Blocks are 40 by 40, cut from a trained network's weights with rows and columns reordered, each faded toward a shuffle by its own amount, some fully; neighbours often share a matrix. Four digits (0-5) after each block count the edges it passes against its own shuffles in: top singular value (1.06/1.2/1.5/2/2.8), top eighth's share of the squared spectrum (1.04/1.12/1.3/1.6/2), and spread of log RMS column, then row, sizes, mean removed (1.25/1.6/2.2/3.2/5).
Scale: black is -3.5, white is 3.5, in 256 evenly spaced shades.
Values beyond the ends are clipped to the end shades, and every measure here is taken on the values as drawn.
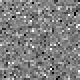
0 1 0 0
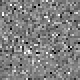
1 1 0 1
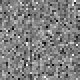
0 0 0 0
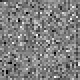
1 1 0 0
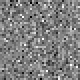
0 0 0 0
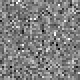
1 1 0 0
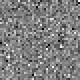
0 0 0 0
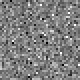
0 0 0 0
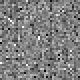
0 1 0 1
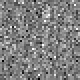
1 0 0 0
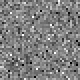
1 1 0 0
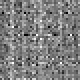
3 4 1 3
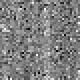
2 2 0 1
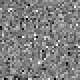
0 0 0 1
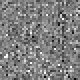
2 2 0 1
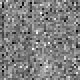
2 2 1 1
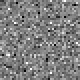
0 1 0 0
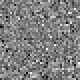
1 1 0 0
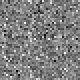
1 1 0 1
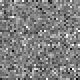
1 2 0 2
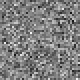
2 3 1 0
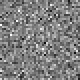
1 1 0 0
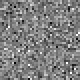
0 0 0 0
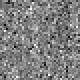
1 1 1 0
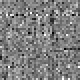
2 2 0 2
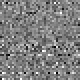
2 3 0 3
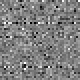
3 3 0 3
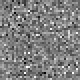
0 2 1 1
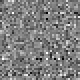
2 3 0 2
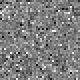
0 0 0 1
